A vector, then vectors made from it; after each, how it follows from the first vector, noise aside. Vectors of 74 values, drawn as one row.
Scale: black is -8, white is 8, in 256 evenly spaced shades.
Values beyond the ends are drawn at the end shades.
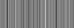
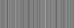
shrunk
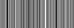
scaled up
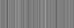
shrunk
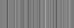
shrunk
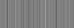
shrunk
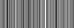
scaled up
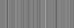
shrunk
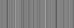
shrunk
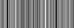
scaled up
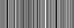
scaled up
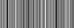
scaled up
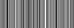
scaled up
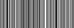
scaled up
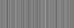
shrunk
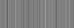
shrunk
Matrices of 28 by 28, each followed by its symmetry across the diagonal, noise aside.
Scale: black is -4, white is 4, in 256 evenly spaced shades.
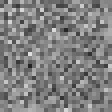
symmetric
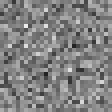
symmetric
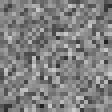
symmetric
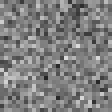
antisymmetric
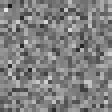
antisymmetric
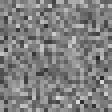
antisymmetric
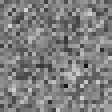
symmetric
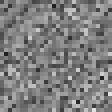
symmetric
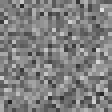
antisymmetric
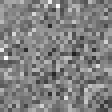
symmetric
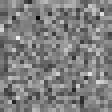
antisymmetric
